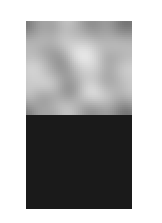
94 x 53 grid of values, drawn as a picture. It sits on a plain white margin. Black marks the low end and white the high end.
The table splits into 2 rows of 1 panel. Panel 1,1: high, smooth. Panel 2,1: very low, flat.
